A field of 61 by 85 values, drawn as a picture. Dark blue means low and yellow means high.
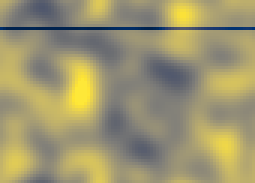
The ninth with the lowest average is the top left. Row 10 stands out from the rest. The halves do not mirror each other.
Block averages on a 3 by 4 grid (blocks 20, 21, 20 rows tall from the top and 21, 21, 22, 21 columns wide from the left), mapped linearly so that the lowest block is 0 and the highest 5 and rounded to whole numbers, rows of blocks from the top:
0133
4504
4315
